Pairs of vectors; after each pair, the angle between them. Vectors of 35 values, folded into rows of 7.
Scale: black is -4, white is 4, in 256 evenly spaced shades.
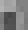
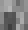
nearly parallel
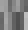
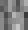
nearly opposite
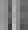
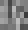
partly aligned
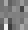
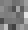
partly aligned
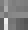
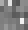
orthogonal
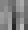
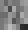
orthogonal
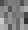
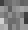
nearly parallel
